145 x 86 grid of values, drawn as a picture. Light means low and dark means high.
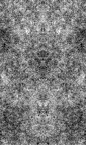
The field is mottled with small blotches. It is mirror symmetric from left to right. On average the colour sits 50% of the way up the scale.
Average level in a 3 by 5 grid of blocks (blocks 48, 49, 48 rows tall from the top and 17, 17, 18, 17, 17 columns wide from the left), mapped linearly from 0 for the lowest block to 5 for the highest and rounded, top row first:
3 0 0 0 3 / 2 2 3 2 2 / 5 2 1 2 5
